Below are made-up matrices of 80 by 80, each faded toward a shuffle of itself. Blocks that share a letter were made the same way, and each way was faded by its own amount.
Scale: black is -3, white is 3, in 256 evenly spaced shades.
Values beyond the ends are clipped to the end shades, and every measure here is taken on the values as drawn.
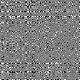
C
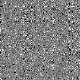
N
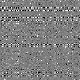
C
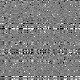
C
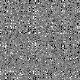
N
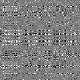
C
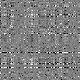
C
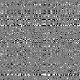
C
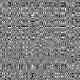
C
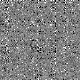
N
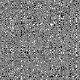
N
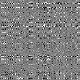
C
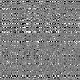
C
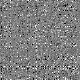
N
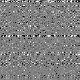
C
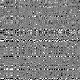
C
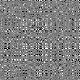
C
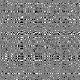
C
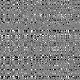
C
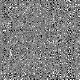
N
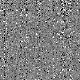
N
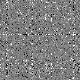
N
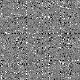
N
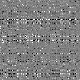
C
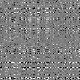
C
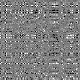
C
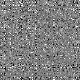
N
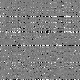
C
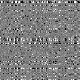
C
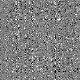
N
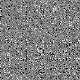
N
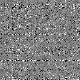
N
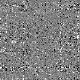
N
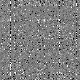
N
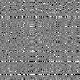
C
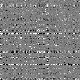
C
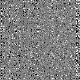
N
